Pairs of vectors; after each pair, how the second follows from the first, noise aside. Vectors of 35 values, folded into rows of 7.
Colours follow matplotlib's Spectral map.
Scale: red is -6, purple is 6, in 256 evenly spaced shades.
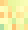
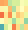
scaled up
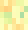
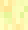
shrunk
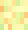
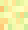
sign-scrambled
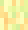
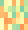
scaled up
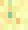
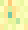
sign-scrambled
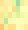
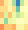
scaled up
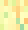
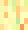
sign-scrambled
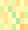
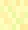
shrunk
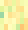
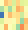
scaled up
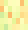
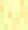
shrunk
